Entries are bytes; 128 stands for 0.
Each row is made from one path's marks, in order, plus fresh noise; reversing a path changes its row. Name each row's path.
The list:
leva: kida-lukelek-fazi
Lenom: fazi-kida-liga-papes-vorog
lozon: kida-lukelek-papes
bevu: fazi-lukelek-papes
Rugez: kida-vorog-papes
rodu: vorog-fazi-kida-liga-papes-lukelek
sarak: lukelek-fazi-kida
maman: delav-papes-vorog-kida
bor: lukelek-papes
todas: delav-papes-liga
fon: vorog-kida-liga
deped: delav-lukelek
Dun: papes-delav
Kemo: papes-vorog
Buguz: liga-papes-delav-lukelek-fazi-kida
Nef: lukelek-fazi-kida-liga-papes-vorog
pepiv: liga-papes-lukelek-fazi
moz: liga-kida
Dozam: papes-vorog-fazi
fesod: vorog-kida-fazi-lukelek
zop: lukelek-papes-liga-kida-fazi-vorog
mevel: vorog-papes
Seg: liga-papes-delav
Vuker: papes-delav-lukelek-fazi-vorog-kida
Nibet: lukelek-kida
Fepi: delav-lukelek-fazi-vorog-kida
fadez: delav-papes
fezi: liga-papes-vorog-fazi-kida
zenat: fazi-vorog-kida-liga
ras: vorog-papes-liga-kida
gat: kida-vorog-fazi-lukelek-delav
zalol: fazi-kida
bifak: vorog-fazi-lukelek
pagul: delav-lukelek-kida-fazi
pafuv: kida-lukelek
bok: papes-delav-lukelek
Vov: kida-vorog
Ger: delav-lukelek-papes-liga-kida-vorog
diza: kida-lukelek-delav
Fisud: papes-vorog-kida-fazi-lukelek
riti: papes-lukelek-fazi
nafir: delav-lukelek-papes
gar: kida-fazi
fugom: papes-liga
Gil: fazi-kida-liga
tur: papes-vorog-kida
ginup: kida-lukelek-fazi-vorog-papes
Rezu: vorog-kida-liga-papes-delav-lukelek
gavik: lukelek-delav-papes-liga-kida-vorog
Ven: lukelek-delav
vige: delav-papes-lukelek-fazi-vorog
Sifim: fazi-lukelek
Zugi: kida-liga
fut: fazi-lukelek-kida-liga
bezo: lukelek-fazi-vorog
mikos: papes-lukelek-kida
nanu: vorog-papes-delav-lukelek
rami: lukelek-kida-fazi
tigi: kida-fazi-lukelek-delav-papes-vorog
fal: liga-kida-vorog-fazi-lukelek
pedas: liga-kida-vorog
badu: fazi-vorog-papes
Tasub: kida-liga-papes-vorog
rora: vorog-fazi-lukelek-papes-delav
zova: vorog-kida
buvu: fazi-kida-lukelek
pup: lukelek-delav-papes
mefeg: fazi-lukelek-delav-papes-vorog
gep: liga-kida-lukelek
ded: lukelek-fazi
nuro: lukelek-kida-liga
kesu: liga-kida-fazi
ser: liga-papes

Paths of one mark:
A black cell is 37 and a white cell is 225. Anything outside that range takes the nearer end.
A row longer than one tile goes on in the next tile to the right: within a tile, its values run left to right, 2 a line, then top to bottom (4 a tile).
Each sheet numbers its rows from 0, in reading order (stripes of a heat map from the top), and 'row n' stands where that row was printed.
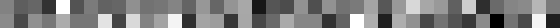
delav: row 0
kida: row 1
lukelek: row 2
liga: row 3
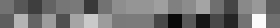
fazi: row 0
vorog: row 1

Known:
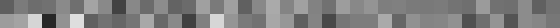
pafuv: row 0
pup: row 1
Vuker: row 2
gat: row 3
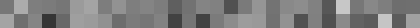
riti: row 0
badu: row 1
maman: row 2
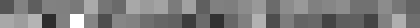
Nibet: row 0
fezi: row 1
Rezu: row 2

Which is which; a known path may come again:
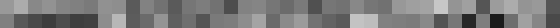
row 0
ras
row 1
zenat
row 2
bevu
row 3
fugom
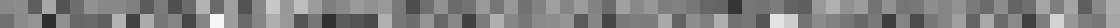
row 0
gep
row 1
Ven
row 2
tur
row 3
gavik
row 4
Vuker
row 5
Sifim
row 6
Buguz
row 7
pup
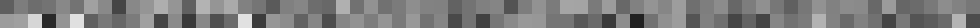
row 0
pafuv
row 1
Dun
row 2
Ger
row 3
badu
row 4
Seg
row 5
rora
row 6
fal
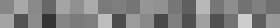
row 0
bok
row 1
todas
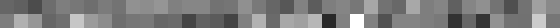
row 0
buvu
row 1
Rezu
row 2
Nibet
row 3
bifak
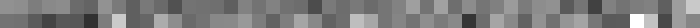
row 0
fon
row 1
Gil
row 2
fut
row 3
zop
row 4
ded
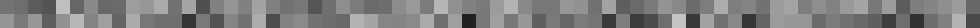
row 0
pagul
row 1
pepiv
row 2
mefeg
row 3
mikos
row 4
pedas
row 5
riti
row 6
fezi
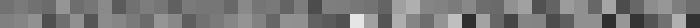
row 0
gat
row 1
Lenom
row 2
bezo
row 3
Zugi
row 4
moz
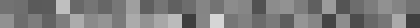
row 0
Fepi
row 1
leva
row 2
kesu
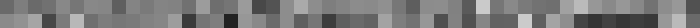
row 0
ginup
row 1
Vov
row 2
Fisud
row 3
maman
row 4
mevel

